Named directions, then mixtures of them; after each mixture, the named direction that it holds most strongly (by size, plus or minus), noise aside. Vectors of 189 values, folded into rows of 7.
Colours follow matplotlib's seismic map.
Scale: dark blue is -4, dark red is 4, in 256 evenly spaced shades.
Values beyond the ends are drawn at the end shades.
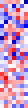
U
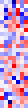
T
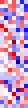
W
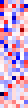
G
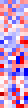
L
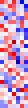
W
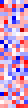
G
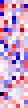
G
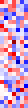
W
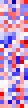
L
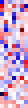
G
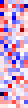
G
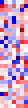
G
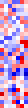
L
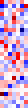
G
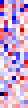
G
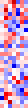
T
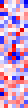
U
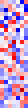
W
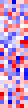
L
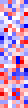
L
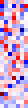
G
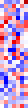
U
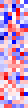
U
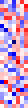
W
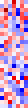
T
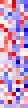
W
